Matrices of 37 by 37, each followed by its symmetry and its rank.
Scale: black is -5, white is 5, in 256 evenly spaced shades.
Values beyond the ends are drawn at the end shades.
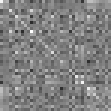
symmetric, rank five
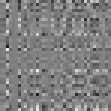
neither, rank three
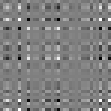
symmetric, rank one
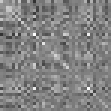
symmetric, rank five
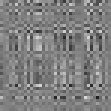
neither, rank two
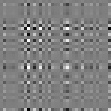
symmetric, rank one
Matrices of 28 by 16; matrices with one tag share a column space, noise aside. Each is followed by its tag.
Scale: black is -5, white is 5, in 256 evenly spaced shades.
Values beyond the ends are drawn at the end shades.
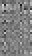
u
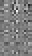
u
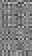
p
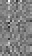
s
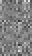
s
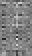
p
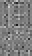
p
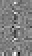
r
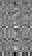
r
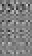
u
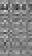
u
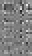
u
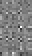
r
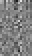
s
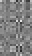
s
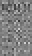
u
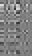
u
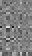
r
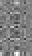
r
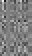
s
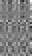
s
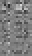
u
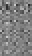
u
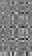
r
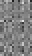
s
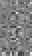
r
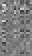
u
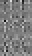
s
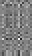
p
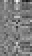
s
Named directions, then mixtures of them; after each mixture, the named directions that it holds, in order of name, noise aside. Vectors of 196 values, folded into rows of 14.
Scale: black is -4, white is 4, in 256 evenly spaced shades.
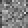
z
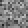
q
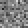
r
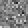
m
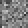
z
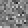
m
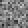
q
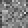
z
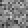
q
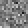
m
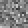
m, r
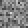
q, r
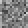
z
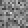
q, r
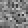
m, r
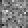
q, z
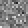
m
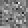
m, z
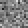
r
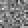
r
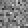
q, r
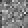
z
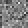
q, z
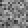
q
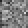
q, z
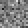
r
